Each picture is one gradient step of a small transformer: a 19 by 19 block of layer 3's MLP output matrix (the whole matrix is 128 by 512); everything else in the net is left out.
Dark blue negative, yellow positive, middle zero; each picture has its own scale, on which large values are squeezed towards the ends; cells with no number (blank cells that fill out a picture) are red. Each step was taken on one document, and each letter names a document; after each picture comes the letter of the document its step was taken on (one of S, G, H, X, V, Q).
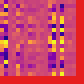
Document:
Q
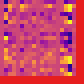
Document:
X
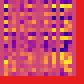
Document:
X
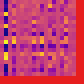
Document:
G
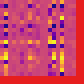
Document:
Q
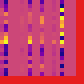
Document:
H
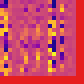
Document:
Q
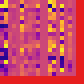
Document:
Q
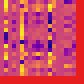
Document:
G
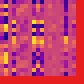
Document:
G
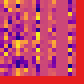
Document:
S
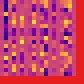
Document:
X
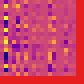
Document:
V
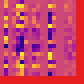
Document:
V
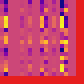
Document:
H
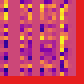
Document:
H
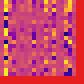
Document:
X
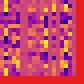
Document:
X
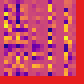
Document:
V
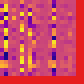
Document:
Q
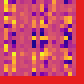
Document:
X
